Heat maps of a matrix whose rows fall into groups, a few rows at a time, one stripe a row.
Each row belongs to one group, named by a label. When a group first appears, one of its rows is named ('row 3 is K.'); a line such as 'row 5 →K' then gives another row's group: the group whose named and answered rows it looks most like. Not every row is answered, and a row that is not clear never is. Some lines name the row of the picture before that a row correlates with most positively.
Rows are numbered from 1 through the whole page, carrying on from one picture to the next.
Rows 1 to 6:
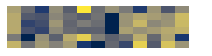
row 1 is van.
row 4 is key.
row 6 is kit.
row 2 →key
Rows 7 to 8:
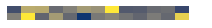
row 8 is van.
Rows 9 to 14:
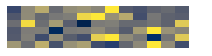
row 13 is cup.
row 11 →van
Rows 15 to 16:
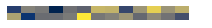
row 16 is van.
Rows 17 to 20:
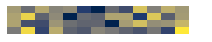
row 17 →kit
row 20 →van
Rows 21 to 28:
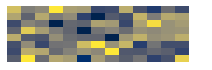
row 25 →key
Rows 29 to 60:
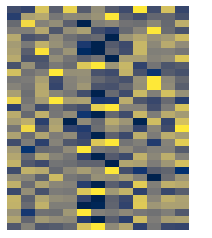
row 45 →van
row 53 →cup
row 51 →key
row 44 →kit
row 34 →kit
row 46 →van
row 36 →key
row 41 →kit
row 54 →kit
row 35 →kit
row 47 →kit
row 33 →key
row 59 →kit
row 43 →cup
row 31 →van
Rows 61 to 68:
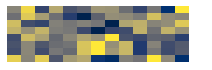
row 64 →kit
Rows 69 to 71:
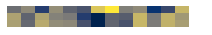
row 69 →cup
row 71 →kit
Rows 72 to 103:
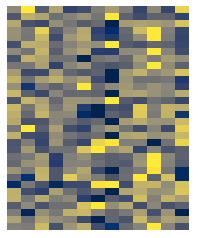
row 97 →cup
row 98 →key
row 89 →van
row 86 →kit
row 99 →kit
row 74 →key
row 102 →kit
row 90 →key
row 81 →key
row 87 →kit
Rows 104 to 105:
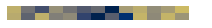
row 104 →key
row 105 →kit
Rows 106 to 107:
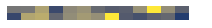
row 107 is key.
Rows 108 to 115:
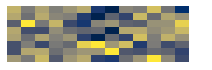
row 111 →key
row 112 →kit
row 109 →kit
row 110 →van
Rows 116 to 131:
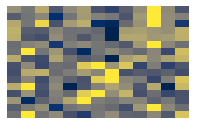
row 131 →van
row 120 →key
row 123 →key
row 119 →key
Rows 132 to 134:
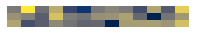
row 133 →cup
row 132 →van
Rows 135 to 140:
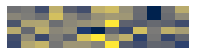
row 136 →cup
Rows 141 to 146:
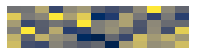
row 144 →van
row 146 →key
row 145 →kit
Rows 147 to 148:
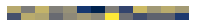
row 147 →kit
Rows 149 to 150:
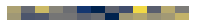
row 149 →kit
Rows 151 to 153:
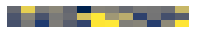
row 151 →van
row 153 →cup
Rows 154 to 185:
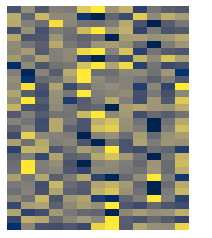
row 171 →cup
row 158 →key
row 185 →cup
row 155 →kit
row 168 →key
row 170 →cup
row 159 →cup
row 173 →kit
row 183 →key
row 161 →kit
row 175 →cup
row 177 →van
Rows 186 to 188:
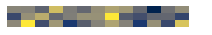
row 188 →van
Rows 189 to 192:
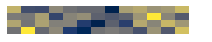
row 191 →kit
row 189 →key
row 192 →van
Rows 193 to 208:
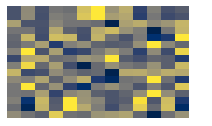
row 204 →van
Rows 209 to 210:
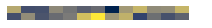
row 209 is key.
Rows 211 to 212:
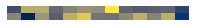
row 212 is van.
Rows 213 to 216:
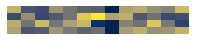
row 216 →key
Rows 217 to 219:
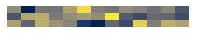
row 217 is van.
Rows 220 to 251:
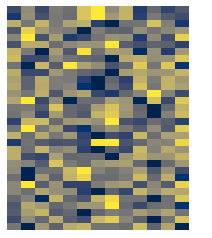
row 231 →kit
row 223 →van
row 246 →kit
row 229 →key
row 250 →cup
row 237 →van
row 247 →cup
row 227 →key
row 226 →van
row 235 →cup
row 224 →van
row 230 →kit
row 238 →kit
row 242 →cup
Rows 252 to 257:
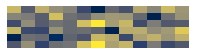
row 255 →key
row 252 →kit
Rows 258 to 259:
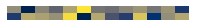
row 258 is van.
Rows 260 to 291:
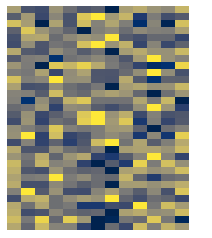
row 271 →key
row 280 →key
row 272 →cup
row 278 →van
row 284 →cup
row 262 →van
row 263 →van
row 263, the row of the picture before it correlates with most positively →259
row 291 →kit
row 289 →key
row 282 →kit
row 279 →cup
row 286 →van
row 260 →key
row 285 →key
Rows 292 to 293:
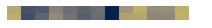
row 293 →key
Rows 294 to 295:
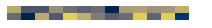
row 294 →key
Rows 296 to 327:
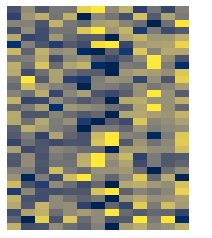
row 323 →key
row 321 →key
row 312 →kit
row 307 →van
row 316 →key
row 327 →key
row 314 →cup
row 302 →kit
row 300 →key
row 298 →cup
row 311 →key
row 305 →key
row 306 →van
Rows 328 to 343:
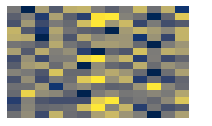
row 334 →kit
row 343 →cup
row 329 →cup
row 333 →cup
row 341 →cup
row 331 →key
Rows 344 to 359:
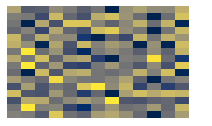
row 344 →key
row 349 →van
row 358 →van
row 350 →van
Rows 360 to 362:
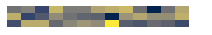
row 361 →key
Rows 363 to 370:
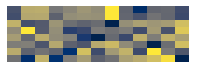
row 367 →kit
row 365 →key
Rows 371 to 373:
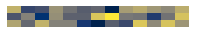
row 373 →kit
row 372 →cup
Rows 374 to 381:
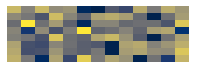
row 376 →van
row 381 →van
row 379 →key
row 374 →kit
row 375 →cup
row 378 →cup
